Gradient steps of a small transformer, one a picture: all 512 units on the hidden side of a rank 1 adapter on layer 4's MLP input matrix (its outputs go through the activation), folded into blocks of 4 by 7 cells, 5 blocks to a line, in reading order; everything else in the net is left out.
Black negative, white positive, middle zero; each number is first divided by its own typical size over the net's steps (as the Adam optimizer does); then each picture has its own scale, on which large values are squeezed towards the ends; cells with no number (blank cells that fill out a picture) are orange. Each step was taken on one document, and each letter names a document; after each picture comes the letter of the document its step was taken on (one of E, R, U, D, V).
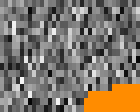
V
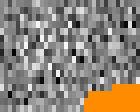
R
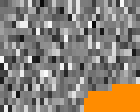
R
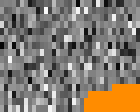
R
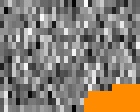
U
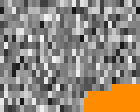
V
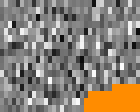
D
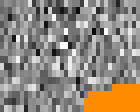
R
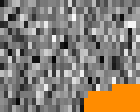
R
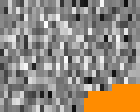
U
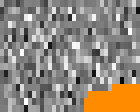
D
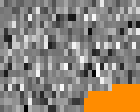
D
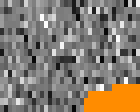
U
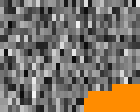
V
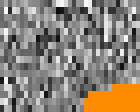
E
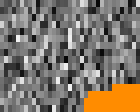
V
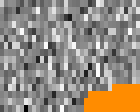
D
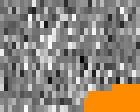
D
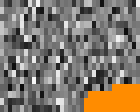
V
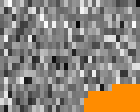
U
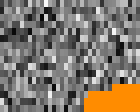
V
